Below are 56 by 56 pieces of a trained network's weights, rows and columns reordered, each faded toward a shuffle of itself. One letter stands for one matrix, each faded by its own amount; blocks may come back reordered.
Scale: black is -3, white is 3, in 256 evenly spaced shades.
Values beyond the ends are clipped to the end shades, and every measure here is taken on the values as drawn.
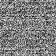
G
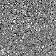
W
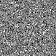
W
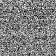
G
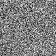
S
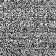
G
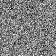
S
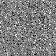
W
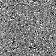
W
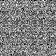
G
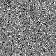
W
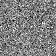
S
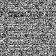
G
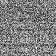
G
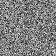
S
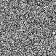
S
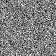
S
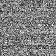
G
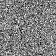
S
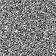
S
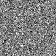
S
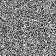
S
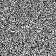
S
